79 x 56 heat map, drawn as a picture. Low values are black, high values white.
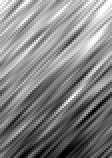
Values rise toward the top. Streaks slant up to the right. No row or column stands out. The top right is the ninth with the highest average.
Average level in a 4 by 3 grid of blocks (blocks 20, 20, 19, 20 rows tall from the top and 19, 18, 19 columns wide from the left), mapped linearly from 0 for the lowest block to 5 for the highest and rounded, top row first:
4 4 5 | 4 3 3 | 2 2 2 | 1 0 0
